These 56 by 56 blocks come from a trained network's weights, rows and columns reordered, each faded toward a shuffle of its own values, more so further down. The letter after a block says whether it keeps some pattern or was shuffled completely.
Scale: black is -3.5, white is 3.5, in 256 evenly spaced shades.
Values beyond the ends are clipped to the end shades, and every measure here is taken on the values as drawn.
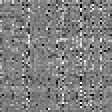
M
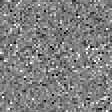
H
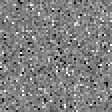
H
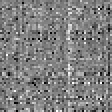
M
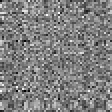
M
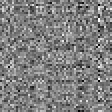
M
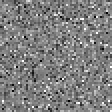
H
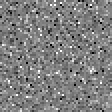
H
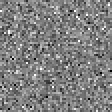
H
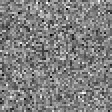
H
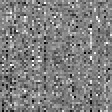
M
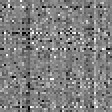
M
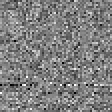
M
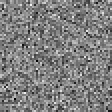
H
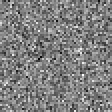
H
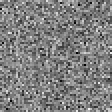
H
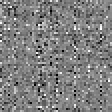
M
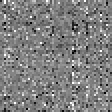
M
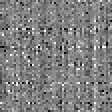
M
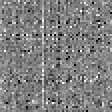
M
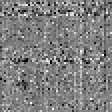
M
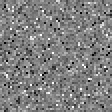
H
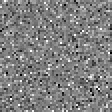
H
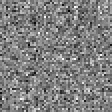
M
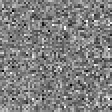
M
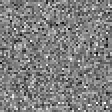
H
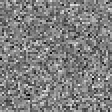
H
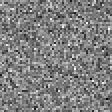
H
